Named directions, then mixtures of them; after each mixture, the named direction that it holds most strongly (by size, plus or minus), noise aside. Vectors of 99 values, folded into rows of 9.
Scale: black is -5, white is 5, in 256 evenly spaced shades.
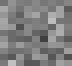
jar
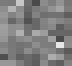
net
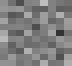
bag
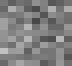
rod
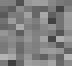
jar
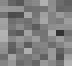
bag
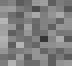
jar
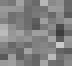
net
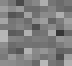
bag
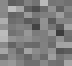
bag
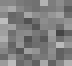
bag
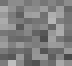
jar
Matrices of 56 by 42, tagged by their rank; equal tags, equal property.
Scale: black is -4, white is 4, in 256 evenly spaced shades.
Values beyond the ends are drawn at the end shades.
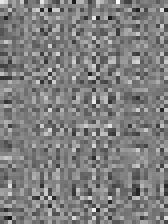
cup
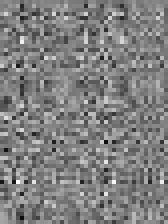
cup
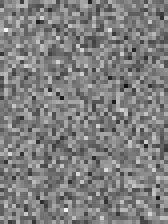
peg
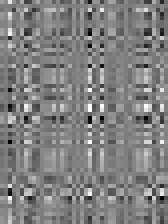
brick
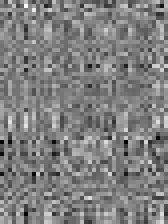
cup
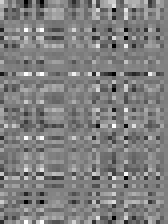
brick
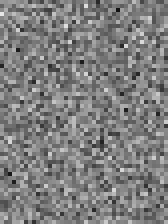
peg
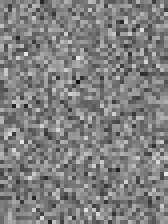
peg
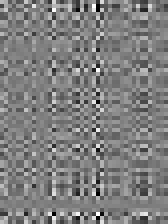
brick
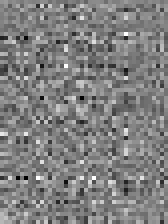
cup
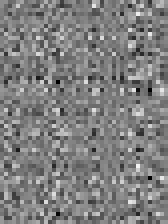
cup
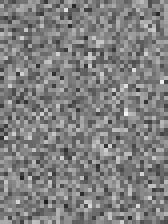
peg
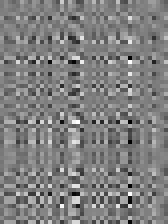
brick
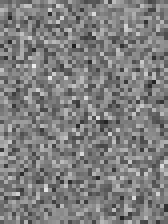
peg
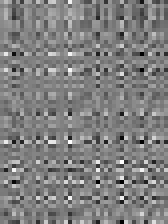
brick
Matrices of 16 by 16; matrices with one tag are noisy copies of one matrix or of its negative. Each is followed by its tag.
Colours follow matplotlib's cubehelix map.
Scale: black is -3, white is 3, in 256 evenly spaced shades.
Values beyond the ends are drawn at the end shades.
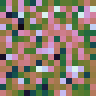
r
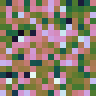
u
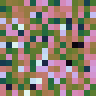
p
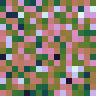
r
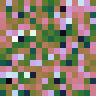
u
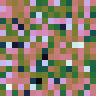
p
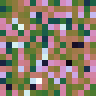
p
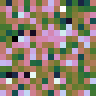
u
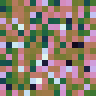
p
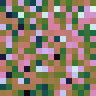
r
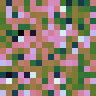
u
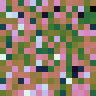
r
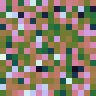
r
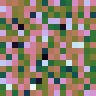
p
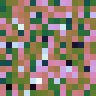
p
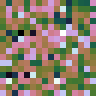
u
